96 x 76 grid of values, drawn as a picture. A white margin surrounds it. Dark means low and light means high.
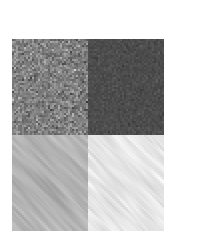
The table splits into 2 rows of 2 panels. Panel 1,1: middling, fine-grained. Panel 1,2: low, fine-grained, faint in contrast. Panel 2,1: high, slanting down to the right, faint in contrast. Panel 2,2: very high, slanting down to the right, faint in contrast.
